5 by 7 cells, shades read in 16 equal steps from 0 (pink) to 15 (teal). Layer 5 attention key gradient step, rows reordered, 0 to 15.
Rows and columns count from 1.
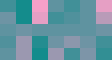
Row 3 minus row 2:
1 -6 9 -2 -1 0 5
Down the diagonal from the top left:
12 15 10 9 12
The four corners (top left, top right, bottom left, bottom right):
12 1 10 13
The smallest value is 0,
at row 1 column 3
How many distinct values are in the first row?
5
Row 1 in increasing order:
0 1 10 10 12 12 15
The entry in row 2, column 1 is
9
